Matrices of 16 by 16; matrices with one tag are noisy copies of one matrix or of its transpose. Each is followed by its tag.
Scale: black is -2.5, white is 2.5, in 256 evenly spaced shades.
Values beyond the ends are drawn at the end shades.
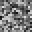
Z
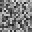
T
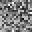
T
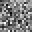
T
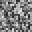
Z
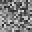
T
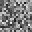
T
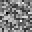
Z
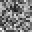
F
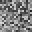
T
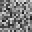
T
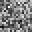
T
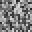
Z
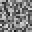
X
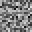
X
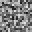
X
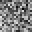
T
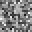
Z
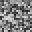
Z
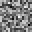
X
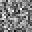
X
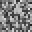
Z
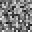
Z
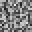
X
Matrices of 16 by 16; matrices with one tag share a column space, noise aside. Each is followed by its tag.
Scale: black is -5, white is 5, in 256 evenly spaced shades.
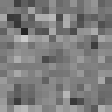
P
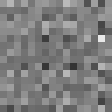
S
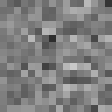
S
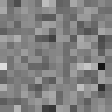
S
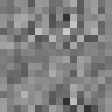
P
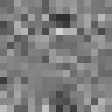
P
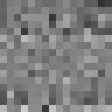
P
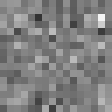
P
